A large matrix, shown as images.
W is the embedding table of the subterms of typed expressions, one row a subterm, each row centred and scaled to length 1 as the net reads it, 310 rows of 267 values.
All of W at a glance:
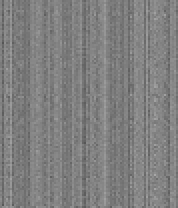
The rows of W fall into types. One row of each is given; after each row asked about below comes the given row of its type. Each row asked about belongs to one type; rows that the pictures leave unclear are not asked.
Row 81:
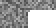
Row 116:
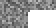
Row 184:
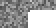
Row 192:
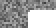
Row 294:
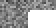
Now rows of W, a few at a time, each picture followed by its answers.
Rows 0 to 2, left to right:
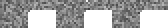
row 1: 81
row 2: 192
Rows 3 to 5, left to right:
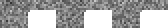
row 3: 116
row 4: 294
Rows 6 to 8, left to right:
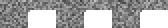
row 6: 192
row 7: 294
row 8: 184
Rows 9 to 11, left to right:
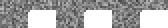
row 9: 116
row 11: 294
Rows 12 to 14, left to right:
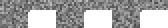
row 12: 116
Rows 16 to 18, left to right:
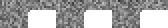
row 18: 294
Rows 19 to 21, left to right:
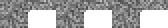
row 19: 81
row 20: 81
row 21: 81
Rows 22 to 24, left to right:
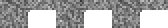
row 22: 81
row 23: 81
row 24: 116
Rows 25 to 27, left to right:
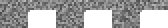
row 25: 192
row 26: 192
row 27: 192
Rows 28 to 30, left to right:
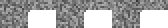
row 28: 116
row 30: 81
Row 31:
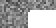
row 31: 116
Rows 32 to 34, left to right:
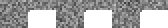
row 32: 192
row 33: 184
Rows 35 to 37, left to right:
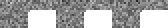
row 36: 294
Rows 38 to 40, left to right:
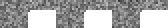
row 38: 184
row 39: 116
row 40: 294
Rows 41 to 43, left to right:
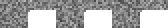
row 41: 192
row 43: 81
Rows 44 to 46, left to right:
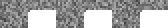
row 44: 184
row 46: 116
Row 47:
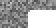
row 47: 192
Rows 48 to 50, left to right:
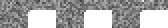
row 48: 192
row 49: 116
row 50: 294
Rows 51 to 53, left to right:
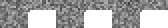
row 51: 294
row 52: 116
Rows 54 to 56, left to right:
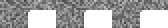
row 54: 294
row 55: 81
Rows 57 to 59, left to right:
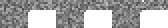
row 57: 116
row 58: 116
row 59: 81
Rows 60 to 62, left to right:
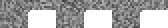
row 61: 116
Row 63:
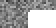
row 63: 294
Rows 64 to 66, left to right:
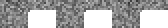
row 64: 116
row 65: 184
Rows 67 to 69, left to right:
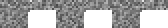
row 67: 294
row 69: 294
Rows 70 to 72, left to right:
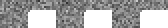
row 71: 116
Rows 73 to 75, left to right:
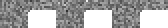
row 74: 81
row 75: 116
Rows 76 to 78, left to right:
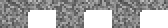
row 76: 116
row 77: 184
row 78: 116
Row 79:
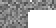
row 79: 81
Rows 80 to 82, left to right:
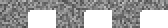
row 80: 192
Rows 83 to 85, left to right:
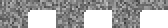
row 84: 116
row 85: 116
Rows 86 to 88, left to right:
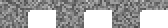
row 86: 81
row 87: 184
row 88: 192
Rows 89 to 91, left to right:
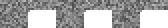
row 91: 192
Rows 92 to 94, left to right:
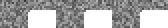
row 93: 294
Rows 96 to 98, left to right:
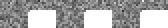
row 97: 294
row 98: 81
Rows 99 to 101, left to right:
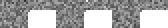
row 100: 81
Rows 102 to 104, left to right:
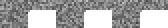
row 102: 192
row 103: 192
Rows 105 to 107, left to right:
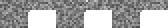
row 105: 81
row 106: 294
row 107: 81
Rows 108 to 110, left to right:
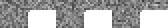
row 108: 81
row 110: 192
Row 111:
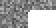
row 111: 116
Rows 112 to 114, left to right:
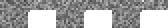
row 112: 294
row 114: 294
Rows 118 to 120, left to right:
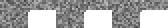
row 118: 294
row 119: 116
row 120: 192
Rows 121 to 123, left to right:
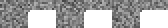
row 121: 294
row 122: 116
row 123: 184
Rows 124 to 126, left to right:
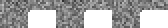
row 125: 294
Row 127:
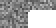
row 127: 81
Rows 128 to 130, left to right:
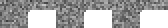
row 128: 192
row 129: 116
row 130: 192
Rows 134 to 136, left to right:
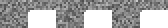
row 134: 192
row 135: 192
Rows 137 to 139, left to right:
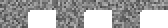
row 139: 192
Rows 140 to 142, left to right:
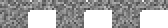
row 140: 294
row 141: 81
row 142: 81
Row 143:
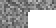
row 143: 116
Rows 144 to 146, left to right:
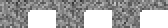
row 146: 184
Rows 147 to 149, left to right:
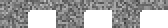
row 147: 81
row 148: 192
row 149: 116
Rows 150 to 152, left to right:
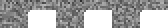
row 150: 192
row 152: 116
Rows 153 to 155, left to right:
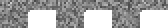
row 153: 192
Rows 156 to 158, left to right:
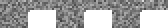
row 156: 192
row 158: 294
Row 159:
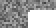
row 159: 192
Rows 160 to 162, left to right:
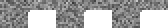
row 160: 294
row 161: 192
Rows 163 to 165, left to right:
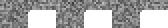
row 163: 192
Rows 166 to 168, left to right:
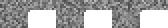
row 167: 116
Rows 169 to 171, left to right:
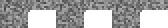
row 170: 192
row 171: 116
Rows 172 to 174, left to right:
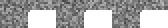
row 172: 116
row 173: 184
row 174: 116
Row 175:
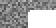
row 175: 192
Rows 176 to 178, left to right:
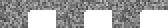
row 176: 184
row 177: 81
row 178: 192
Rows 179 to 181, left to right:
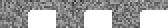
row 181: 192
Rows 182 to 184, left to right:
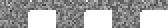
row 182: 81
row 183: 294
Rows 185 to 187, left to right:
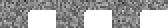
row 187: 116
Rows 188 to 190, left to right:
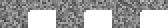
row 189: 192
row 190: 116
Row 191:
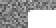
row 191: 192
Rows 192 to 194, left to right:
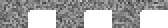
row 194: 192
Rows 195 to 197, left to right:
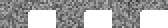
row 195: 81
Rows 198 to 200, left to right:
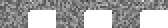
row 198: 184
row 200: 294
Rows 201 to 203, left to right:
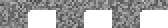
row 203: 184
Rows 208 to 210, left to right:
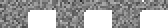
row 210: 81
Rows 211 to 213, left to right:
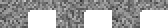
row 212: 81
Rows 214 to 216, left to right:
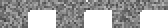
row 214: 184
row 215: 81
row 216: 192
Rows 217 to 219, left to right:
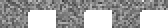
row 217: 116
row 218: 192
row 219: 294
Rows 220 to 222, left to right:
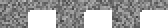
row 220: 192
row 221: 294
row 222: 184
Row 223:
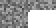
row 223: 116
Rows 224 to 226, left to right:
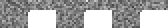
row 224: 116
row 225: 294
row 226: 294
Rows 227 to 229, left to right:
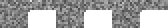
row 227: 294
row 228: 116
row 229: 192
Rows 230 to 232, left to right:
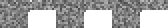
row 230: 294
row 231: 116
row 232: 116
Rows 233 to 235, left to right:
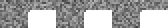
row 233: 294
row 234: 184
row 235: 192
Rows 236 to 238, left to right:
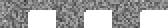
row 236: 81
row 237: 184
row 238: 192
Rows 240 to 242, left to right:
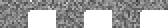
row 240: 81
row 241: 192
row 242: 81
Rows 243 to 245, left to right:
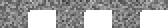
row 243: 184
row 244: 294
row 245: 294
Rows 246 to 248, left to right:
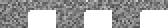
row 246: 192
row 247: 294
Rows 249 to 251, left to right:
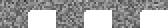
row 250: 192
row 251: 294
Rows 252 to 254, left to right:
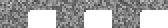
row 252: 192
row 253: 184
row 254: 116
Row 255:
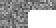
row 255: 81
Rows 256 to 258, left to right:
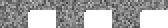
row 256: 184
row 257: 184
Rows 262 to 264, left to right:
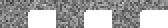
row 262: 294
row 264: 192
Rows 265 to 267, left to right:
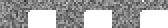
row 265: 81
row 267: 81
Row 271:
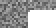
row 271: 192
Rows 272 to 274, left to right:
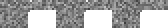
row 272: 294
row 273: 81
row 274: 116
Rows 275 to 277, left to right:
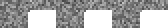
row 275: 184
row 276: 184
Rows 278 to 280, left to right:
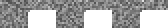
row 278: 81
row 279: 192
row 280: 294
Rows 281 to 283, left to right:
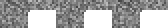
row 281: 116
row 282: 116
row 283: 116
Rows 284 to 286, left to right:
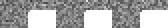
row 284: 192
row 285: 81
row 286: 184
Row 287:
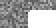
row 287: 81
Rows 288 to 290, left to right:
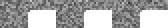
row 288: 184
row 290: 192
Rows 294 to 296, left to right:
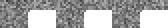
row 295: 116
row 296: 116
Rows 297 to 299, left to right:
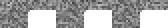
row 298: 192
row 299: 192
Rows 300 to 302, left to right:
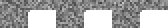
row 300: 81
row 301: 192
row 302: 192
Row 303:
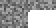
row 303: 116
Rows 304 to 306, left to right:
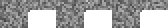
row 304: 184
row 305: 184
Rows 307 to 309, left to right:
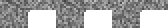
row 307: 81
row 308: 116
